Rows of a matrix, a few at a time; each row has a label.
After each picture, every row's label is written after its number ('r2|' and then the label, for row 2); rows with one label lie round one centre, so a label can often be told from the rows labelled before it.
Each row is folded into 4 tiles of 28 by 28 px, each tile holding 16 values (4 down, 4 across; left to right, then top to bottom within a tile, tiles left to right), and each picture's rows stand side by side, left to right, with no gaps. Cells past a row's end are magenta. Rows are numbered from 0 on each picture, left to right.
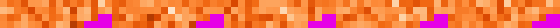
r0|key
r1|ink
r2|ink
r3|key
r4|key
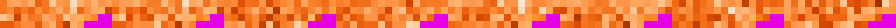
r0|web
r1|web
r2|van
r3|van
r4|web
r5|web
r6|ink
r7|key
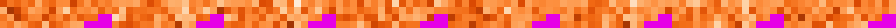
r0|van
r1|web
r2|web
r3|key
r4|ink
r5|web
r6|web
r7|van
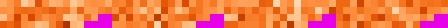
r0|web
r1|van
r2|web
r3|ink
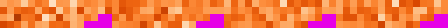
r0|web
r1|van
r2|key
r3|key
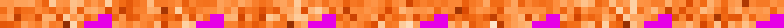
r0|web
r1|van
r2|web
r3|van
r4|van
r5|web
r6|van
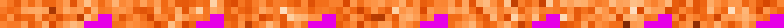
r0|van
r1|key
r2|ink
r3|ink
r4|key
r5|web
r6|ink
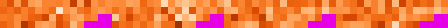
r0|ink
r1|web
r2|key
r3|key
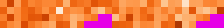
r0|ink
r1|web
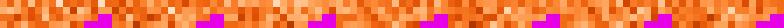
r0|key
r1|ink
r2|web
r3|key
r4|ink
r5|key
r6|ink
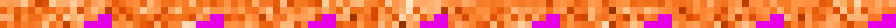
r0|web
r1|van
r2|key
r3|web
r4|van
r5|van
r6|van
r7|web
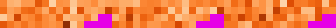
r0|web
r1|web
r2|key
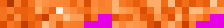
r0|ink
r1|key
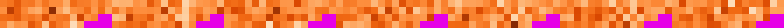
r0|van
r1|web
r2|van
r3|key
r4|web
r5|web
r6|key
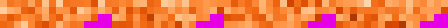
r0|key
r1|web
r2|key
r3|web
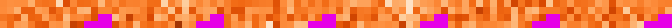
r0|key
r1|web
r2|van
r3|web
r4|key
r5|van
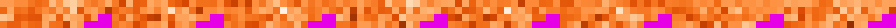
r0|web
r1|ink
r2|ink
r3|web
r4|ink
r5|ink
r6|van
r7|web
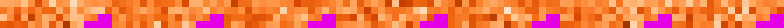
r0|web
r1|van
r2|ink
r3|key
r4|ink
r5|web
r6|web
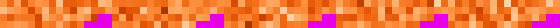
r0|key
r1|van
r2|ink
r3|key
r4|key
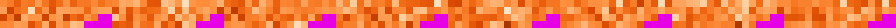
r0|van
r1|web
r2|van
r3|key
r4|ink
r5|key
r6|web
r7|key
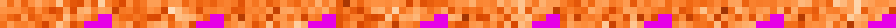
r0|key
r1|ink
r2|van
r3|ink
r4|web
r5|van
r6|van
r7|web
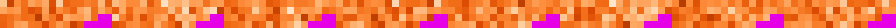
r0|key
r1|web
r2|van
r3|key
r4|van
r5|web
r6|ink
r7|key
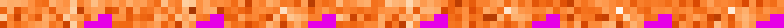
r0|web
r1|web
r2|ink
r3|web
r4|ink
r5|ink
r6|ink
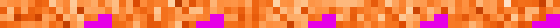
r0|web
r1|key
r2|web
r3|web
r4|key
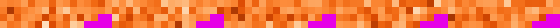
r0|van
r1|web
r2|van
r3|key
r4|key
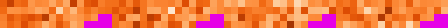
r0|ink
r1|ink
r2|web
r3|van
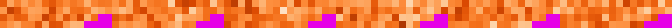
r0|van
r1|key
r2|ink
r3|web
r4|van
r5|key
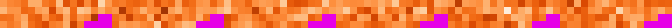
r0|key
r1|van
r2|key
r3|key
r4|ink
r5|ink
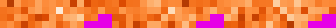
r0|ink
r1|ink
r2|web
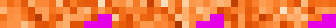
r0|key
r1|web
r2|ink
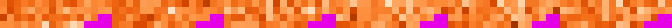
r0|van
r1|ink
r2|key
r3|web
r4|web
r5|key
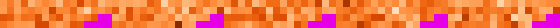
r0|key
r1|web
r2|key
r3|ink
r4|web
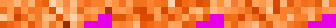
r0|web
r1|key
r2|key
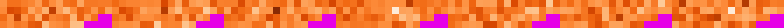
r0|van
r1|van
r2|van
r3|ink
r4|key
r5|key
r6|ink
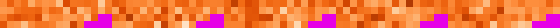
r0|key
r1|van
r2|ink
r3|ink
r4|van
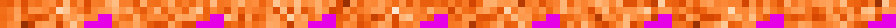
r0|ink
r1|key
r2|web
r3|ink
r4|ink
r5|key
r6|ink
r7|key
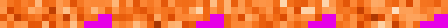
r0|van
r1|key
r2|key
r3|ink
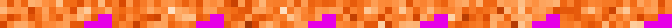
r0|key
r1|ink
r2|ink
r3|van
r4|web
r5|van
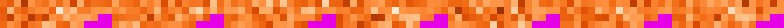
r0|ink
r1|key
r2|key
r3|ink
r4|van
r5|ink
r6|ink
